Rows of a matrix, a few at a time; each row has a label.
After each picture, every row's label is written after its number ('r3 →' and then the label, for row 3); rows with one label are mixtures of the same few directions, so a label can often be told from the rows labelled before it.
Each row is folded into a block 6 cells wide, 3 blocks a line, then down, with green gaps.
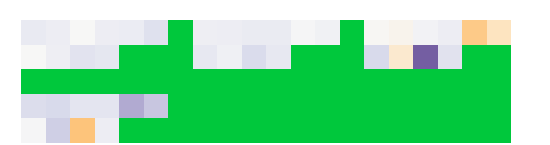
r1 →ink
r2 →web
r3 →web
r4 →web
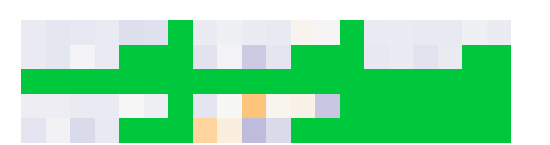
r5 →web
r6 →web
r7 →web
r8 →web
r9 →ink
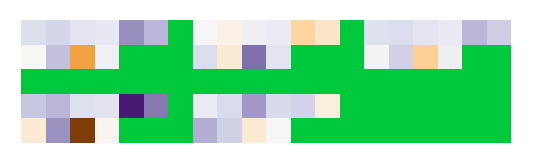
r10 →web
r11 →web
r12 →web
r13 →web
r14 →ink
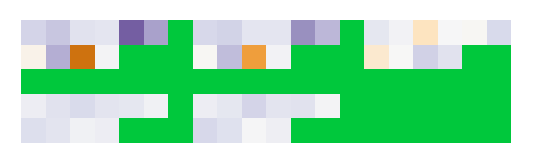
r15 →web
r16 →web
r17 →ink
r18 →ink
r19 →ink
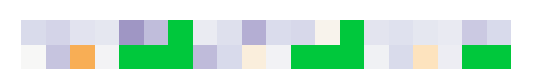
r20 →web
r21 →ink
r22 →web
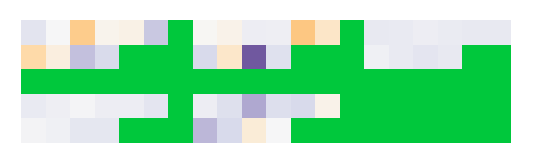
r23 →ink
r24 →web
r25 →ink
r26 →ink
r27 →ink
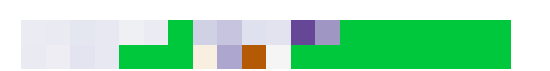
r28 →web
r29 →web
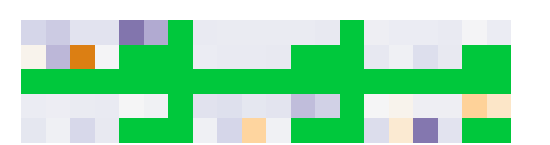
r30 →web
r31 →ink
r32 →web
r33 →web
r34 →web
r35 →web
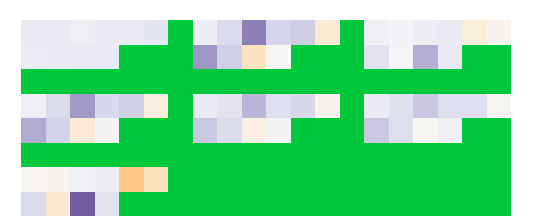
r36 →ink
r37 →ink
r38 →web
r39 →ink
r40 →ink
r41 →ink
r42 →web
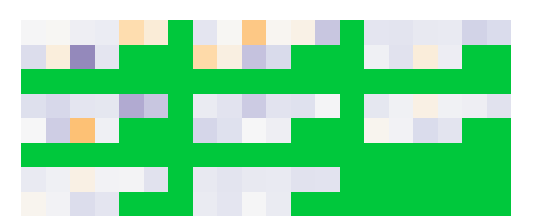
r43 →web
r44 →ink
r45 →web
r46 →web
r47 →ink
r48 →ink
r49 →ink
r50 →web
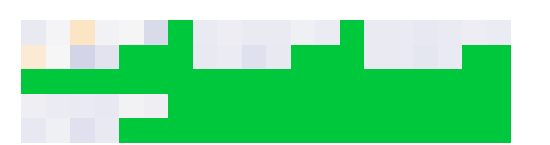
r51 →ink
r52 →web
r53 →web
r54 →web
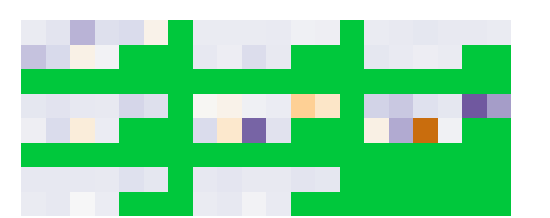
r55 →ink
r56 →web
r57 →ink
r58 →web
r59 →web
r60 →web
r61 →web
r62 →web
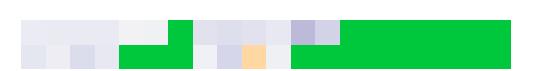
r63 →web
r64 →web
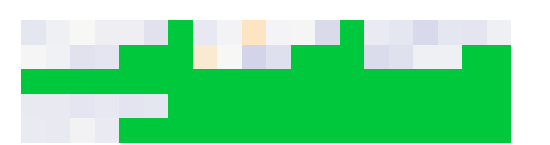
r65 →ink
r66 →ink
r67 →ink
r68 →web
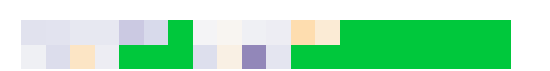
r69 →web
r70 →web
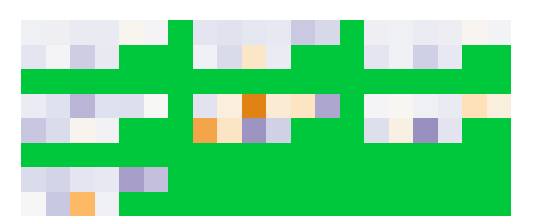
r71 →web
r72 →web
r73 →web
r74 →ink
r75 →ink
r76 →web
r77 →web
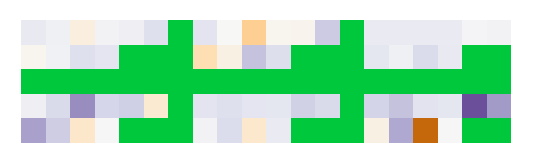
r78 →ink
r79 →ink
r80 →web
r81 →ink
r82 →web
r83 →web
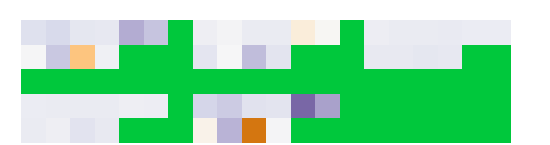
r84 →web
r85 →web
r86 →web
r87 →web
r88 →web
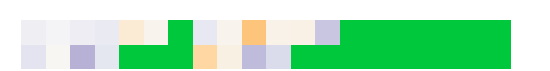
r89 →web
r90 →ink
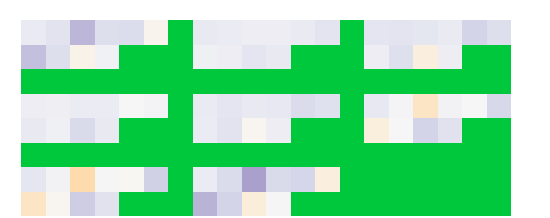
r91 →ink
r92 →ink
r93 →web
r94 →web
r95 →web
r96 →ink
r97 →ink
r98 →ink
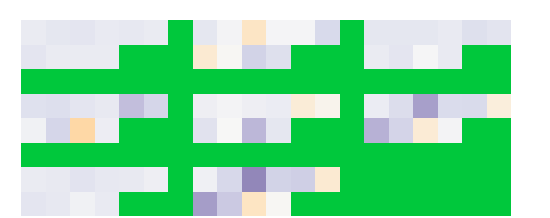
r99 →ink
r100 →ink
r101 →web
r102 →web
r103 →web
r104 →ink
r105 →ink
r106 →ink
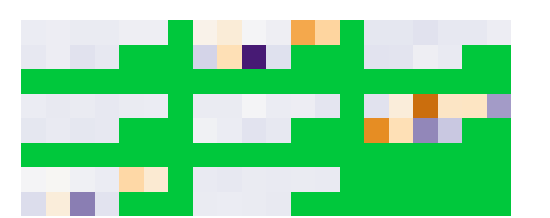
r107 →web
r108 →web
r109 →ink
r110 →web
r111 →ink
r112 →ink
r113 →web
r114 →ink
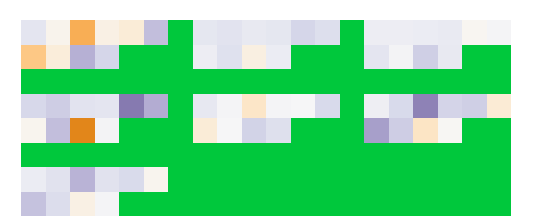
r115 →ink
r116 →web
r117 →web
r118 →web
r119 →ink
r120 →ink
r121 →ink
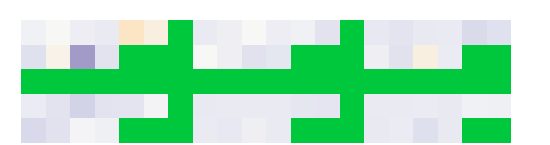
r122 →web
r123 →ink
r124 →web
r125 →ink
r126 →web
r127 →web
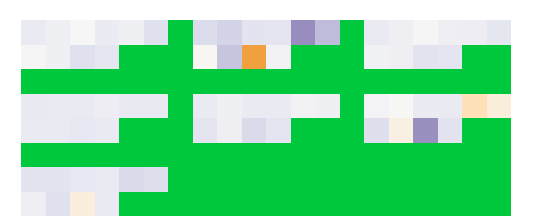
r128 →ink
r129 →web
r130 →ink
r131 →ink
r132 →web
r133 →web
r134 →web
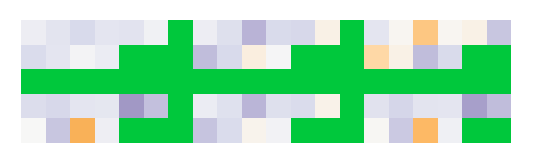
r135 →ink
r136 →ink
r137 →ink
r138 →web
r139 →ink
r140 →web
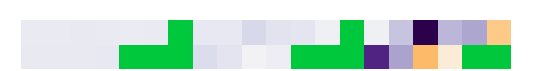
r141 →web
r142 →ink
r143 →ink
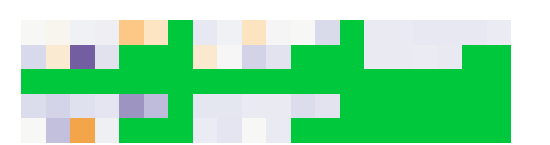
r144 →web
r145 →ink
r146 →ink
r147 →web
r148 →web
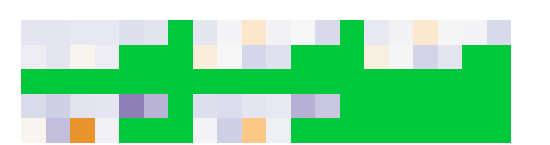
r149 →web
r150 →ink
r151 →ink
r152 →web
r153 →web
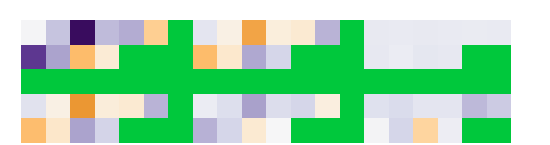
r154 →ink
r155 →ink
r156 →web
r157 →ink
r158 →ink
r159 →web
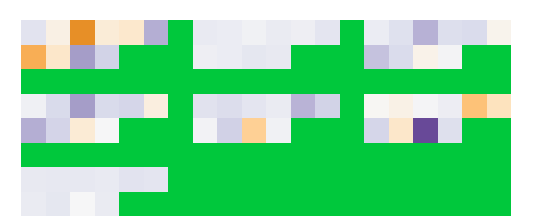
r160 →ink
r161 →ink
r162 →ink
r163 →ink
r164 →web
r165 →web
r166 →web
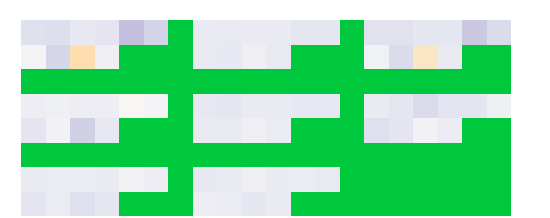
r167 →web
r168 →web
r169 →web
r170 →web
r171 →web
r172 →ink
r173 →web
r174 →ink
